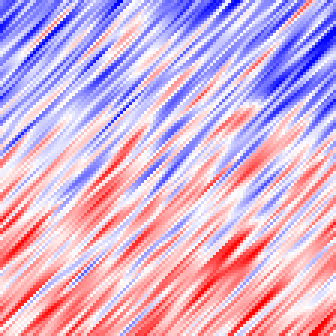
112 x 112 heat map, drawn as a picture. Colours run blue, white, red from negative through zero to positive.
The field climbs toward the bottom. No single row or column stands out from its neighbours. The grain runs diagonally up to the right. The histogram is bell-shaped.
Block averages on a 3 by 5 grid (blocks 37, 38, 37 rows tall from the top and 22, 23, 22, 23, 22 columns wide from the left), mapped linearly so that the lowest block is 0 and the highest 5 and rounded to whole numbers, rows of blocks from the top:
1 1 1 1 0 | 3 3 3 3 3 | 5 4 5 5 4
